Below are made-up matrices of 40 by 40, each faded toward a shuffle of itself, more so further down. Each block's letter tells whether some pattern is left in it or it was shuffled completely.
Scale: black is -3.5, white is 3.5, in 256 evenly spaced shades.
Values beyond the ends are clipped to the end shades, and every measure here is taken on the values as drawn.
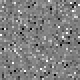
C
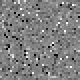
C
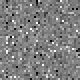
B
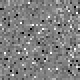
B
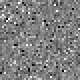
C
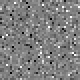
C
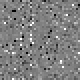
B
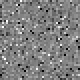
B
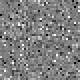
B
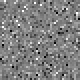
C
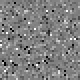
C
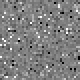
C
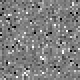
C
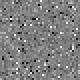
B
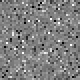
C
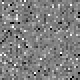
B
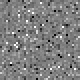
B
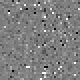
B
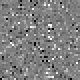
B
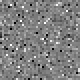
B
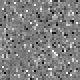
B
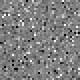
C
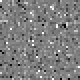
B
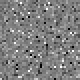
C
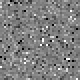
C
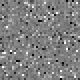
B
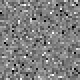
C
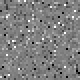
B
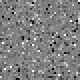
C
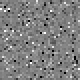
B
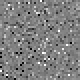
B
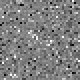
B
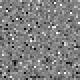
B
